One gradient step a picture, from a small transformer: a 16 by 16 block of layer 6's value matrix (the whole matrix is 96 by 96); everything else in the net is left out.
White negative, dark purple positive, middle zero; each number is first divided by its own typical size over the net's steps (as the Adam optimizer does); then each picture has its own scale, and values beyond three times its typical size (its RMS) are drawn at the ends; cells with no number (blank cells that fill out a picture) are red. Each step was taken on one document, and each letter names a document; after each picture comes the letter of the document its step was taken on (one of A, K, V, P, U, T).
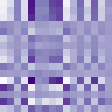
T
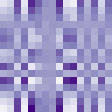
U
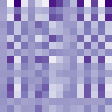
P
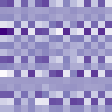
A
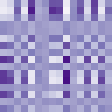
T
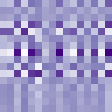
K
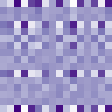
K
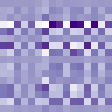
A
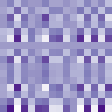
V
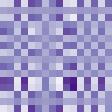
U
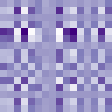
U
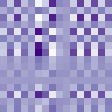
P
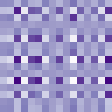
K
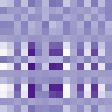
T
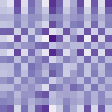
T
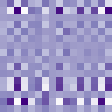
V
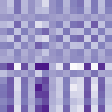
V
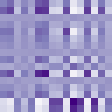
A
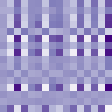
K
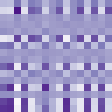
V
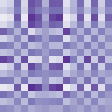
T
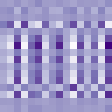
K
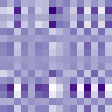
P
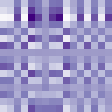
T
